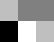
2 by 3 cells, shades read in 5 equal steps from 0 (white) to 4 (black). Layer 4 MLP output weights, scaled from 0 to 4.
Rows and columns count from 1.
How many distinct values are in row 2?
3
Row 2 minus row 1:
3 -2 -1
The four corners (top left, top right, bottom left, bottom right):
1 2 4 1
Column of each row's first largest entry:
2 1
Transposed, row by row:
1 4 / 2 0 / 2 1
